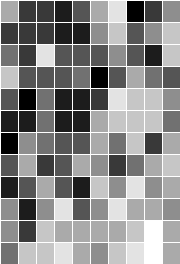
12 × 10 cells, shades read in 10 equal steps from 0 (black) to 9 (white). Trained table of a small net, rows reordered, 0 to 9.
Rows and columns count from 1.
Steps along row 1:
down same down up up up down up up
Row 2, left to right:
2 2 2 1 1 5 7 3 5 7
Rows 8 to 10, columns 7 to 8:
2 4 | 5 8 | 8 6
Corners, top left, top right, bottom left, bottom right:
6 5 4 6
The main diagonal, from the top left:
6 2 8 3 1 6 4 4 5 5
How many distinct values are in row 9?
6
